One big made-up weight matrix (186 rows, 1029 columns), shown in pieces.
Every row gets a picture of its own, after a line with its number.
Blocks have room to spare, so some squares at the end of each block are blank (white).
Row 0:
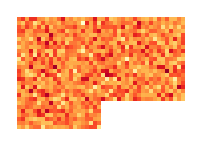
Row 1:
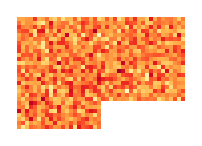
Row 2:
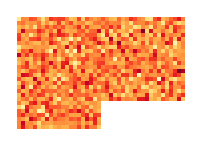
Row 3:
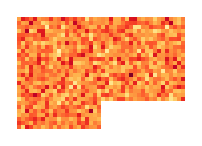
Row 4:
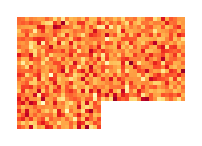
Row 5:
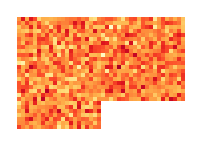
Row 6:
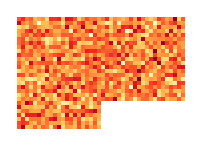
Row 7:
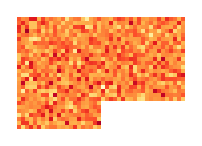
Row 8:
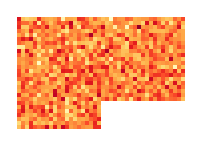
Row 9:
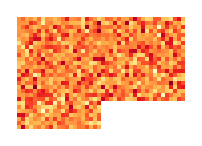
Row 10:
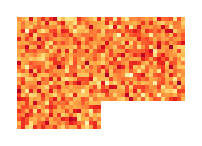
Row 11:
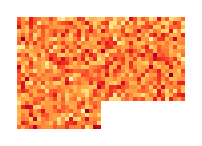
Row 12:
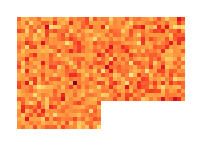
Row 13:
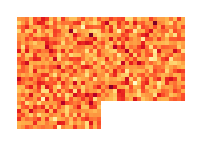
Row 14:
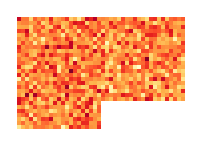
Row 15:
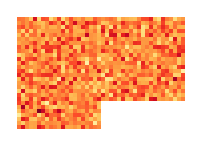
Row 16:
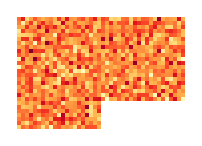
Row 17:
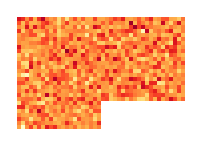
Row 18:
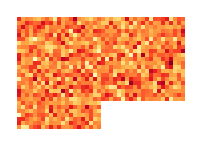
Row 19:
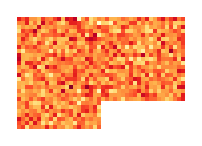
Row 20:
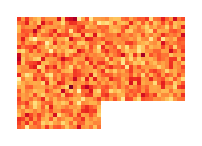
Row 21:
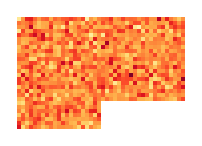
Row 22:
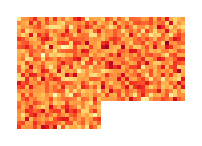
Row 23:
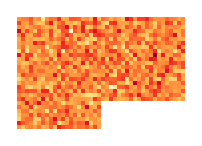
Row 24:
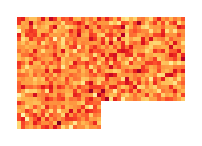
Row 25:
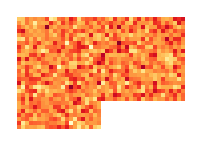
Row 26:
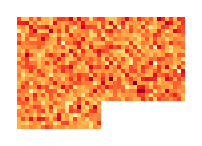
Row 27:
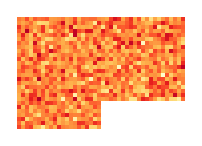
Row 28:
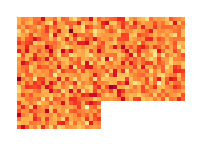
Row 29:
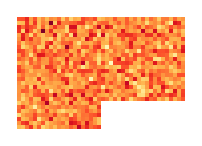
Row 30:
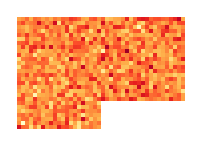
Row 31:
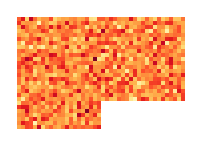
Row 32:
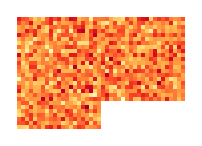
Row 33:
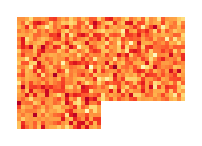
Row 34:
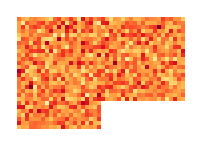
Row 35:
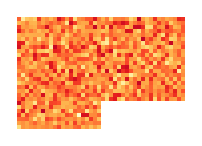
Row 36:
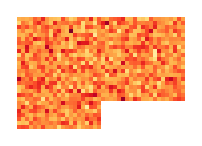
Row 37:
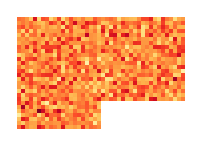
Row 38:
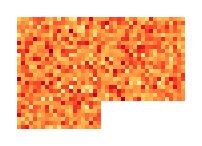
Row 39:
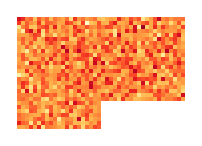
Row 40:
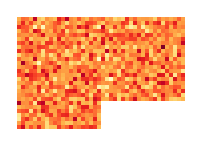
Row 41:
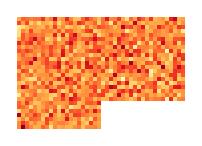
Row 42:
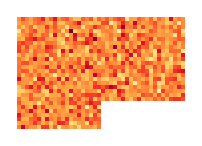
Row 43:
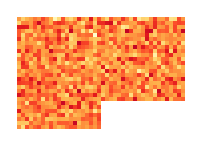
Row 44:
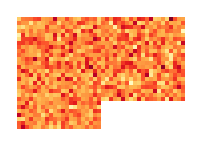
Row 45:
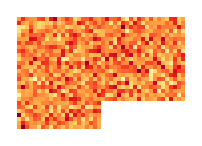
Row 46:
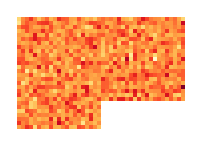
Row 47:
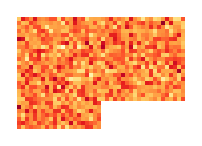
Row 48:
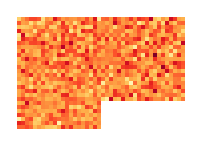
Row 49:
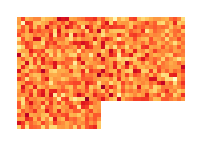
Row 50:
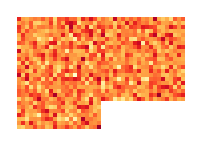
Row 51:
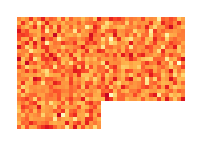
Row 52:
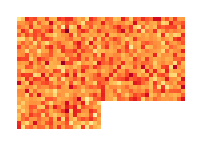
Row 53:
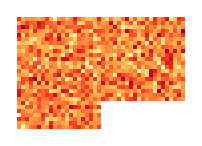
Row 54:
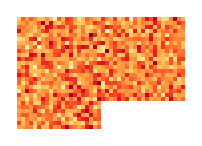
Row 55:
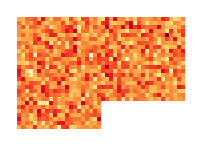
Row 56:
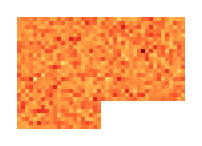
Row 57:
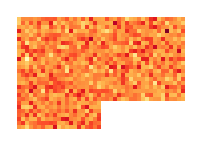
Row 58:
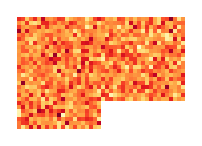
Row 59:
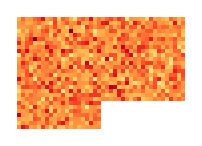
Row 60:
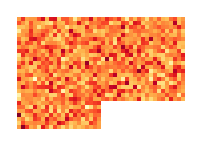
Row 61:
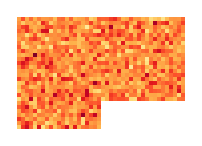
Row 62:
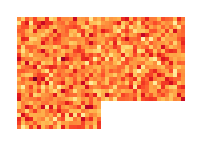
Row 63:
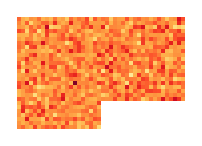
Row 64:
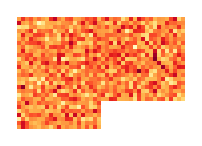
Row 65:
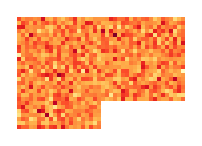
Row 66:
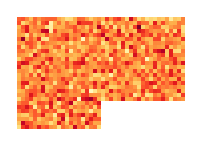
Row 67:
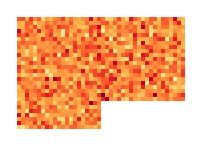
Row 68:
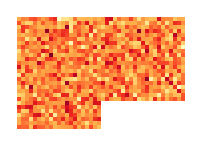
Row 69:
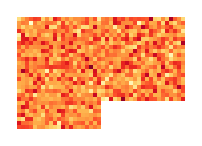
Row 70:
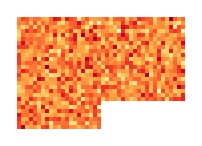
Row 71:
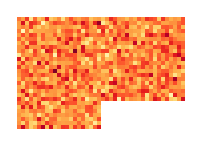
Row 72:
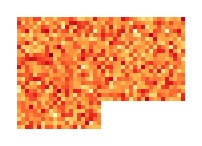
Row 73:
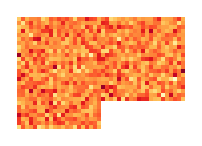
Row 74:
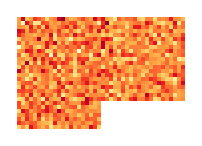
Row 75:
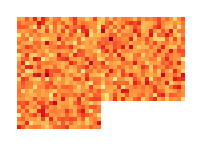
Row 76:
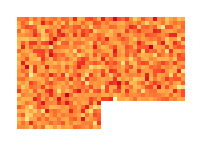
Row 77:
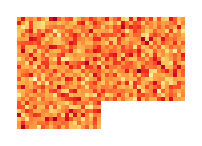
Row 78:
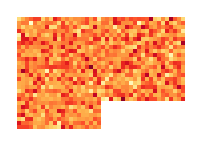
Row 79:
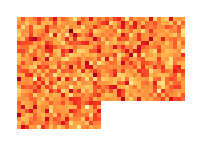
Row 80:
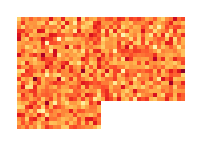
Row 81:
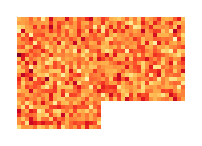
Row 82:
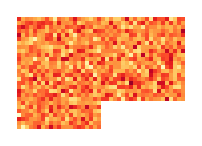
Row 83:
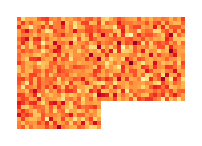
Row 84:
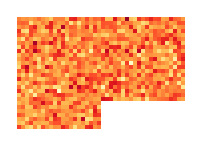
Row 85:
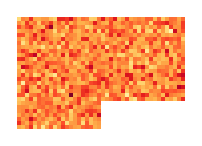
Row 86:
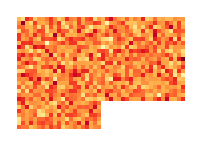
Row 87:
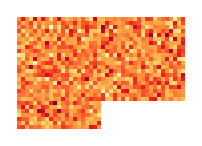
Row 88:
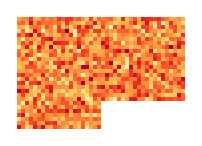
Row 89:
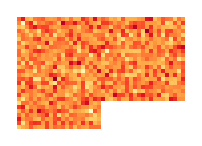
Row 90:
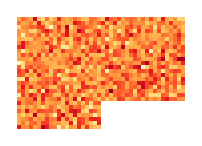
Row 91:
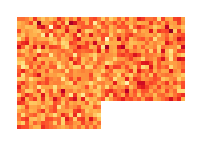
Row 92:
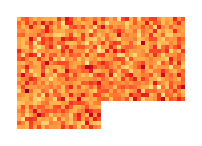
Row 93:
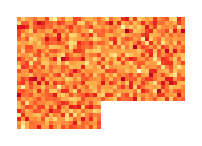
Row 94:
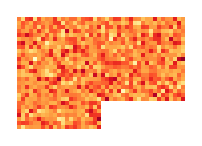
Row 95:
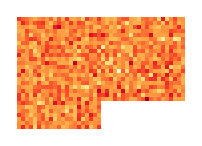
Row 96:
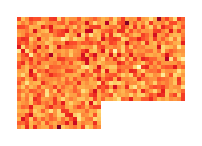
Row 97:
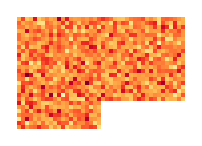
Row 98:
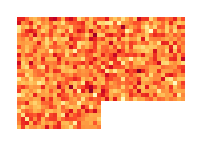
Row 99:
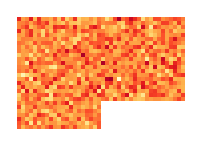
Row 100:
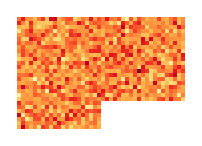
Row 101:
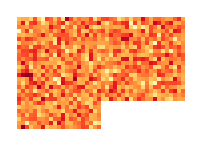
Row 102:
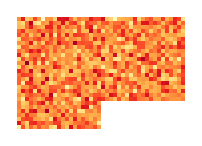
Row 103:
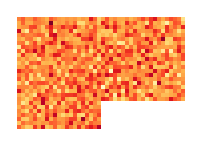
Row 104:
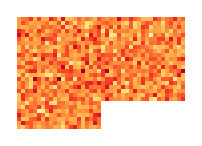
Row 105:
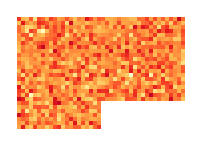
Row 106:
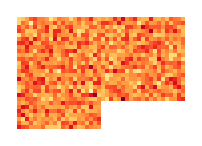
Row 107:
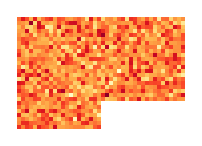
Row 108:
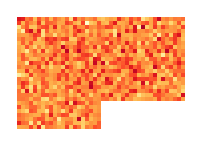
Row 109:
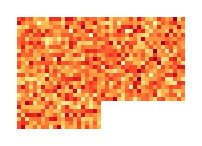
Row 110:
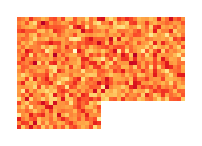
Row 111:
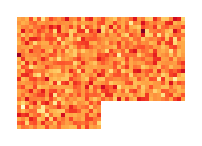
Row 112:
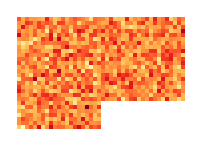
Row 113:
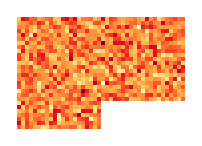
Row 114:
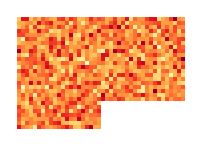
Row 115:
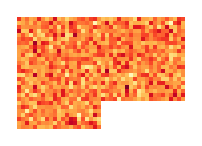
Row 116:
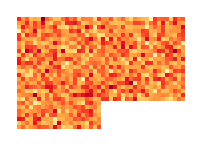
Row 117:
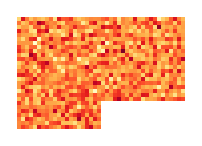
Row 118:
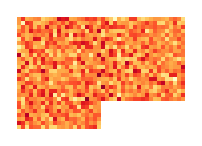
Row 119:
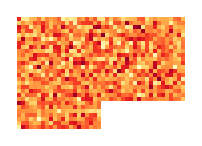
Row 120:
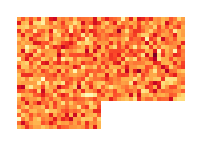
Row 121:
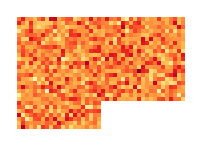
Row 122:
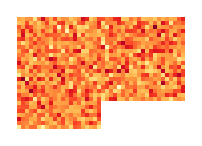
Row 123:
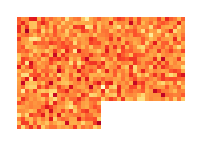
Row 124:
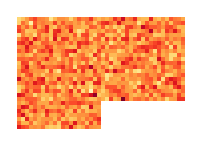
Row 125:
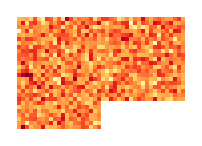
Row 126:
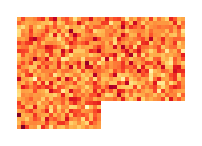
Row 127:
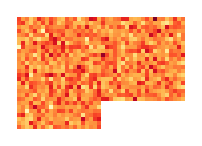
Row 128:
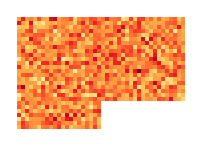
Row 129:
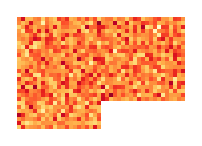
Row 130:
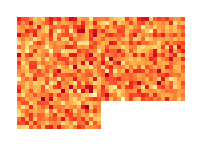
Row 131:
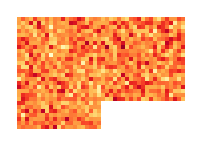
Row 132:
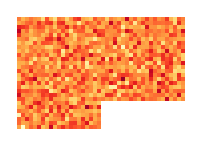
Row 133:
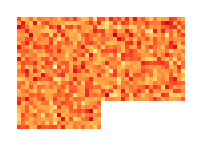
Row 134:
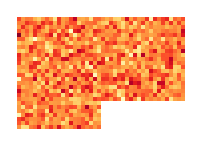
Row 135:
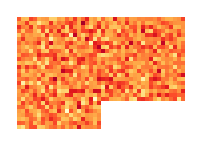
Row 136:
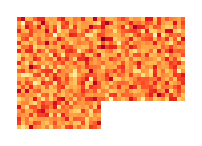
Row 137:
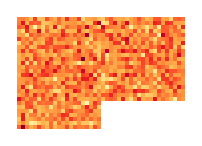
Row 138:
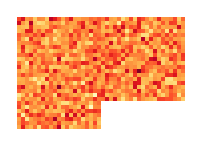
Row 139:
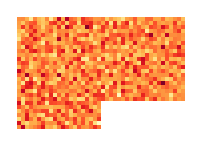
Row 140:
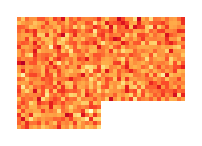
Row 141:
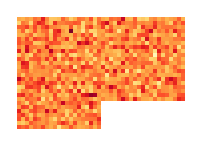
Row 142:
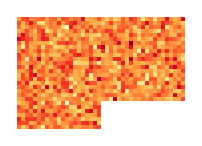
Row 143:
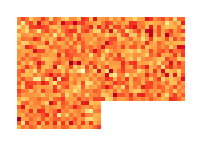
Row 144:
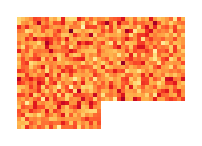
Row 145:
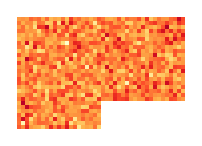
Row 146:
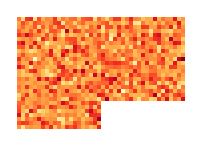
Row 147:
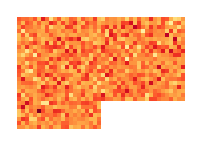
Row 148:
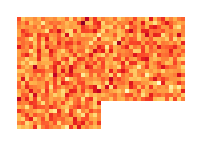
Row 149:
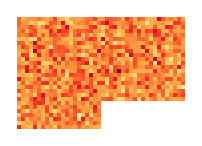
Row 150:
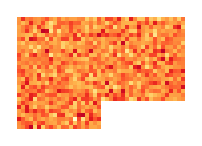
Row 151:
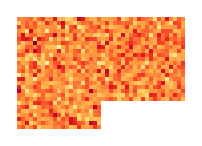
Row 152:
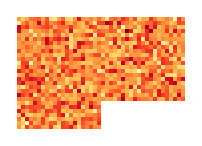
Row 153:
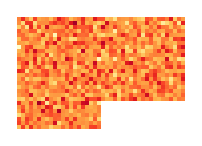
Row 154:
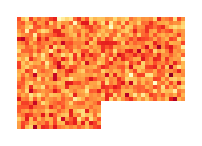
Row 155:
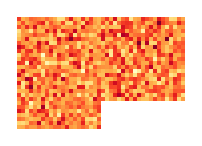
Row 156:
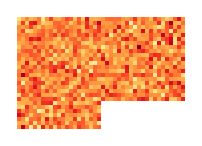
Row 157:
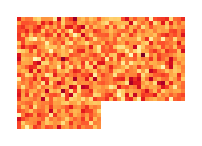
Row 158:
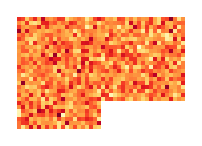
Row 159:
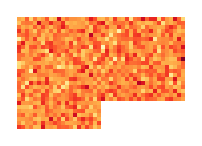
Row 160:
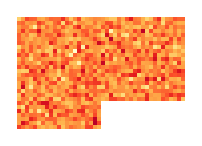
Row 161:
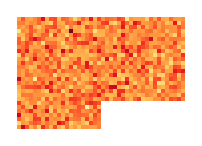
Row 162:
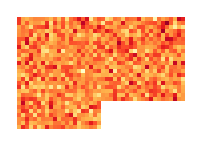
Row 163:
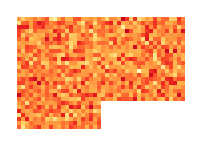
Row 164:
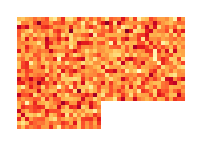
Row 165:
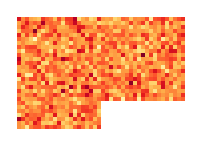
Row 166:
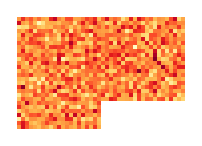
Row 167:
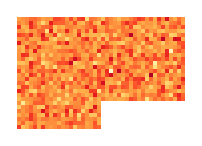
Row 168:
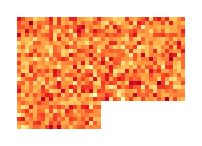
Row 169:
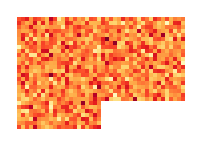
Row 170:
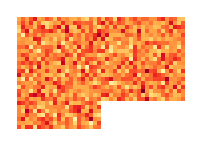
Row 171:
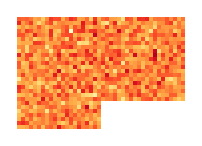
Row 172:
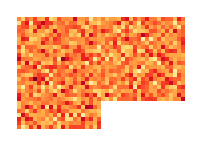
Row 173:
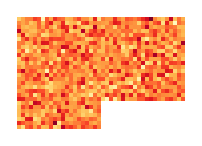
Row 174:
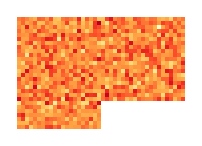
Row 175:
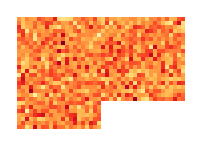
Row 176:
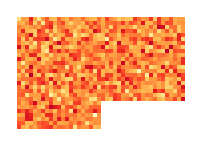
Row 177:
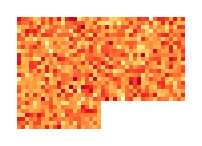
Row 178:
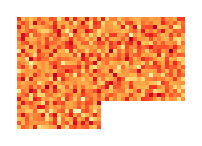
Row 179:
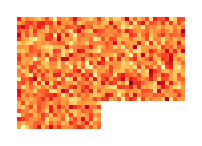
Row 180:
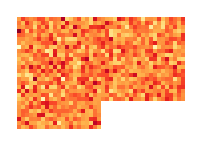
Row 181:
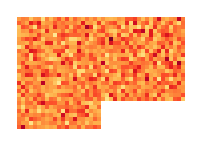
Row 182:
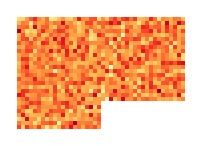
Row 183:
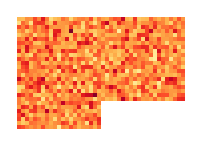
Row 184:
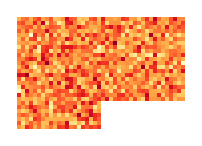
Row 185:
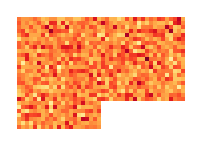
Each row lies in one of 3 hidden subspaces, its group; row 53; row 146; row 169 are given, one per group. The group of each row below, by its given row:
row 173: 53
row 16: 146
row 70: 53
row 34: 146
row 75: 146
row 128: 53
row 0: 146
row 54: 169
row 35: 169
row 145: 169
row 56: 146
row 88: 169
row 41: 53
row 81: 146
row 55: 146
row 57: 169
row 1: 169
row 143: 146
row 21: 169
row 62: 53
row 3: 169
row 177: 53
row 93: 53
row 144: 53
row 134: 53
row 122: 169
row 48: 53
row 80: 146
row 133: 146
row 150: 169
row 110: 146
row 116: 53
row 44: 53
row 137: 146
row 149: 169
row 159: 169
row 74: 146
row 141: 53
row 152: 53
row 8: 169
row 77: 53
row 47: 169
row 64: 53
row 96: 169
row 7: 146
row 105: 169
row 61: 169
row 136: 146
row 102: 146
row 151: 169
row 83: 169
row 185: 169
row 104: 146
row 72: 169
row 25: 169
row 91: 169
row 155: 146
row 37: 146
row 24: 53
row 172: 53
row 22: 169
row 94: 146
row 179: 53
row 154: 169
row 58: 146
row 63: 169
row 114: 169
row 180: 146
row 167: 169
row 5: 169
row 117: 169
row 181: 146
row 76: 169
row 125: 146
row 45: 53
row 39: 146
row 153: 146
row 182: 53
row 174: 146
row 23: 53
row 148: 169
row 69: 53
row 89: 146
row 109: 53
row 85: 169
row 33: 169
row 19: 53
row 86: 146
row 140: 169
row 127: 169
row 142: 169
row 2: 146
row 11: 169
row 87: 146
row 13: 53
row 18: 53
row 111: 146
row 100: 53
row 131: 169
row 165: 53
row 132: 53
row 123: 146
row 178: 169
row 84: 169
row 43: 53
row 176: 169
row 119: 169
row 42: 53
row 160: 146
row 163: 53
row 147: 146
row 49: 146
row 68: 169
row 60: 53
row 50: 169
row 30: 169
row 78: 53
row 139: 146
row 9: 146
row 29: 169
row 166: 53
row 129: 146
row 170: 169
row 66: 169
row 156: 146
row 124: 53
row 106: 53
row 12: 169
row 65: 146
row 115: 169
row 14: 169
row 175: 169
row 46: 169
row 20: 53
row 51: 146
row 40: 146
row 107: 169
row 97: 146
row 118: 146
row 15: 146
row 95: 169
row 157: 53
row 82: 53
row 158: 146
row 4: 169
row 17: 146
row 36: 53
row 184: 169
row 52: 169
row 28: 53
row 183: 53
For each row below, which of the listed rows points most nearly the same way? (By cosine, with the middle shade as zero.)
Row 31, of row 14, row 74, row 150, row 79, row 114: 150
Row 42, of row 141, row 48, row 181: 141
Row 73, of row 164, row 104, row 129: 129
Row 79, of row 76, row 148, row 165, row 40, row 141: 141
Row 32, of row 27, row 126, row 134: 134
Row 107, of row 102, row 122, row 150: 150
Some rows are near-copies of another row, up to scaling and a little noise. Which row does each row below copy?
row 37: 15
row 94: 146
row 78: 69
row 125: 101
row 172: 62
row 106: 124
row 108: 39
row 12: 63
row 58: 158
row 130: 32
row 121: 100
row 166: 64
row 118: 49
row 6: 109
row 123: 7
